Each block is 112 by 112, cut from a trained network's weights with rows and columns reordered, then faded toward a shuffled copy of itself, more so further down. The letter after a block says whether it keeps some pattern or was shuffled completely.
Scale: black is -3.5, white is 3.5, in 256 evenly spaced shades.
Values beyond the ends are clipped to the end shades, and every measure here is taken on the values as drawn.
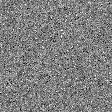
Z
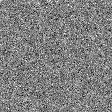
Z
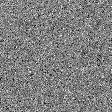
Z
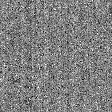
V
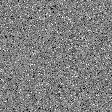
Z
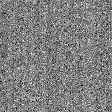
V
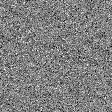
Z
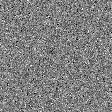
Z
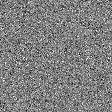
Z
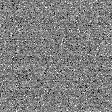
V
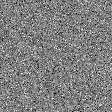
Z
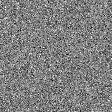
V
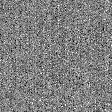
V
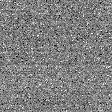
V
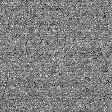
V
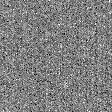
V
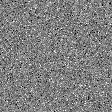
Z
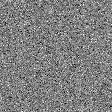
Z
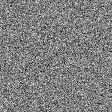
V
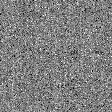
V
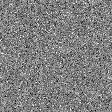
Z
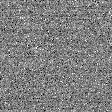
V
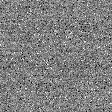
V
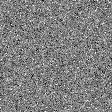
Z
